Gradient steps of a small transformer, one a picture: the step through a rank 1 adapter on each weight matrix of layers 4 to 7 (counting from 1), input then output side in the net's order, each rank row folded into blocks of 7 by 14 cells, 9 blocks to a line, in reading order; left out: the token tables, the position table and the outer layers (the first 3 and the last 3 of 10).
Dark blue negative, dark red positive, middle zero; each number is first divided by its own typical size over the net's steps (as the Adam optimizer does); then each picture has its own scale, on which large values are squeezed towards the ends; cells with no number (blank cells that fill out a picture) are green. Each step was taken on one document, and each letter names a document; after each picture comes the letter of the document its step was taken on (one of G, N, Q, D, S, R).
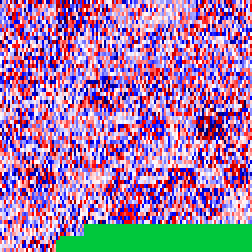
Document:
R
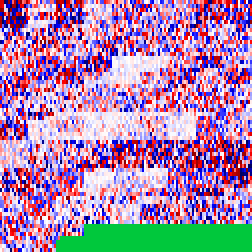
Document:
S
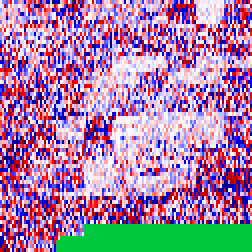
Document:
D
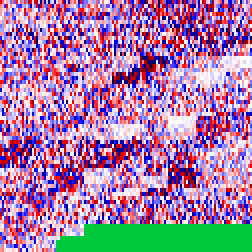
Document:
S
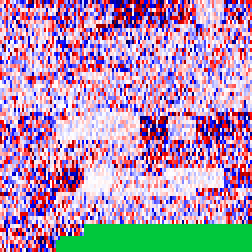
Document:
R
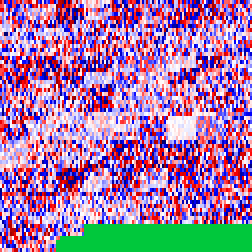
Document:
S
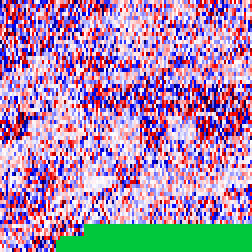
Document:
R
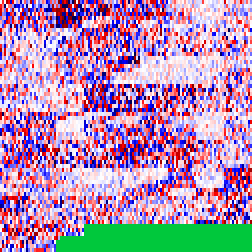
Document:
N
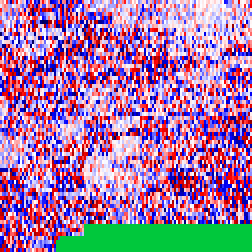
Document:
D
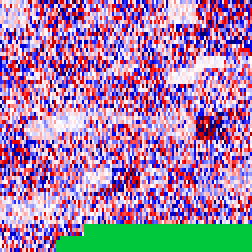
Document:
R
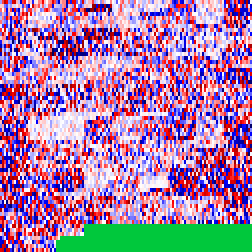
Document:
D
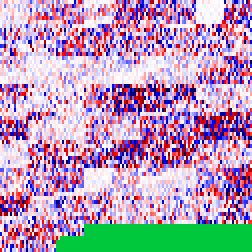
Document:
N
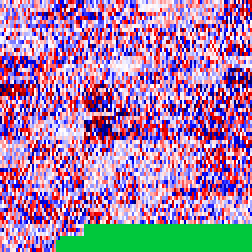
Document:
D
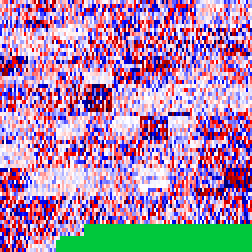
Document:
D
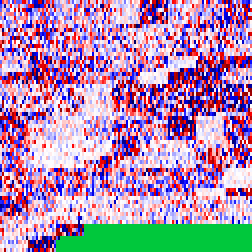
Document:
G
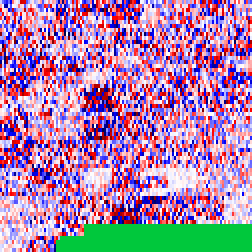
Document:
R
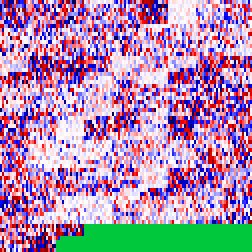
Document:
G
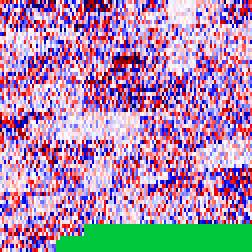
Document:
N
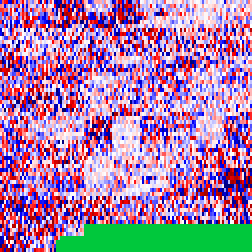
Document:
D
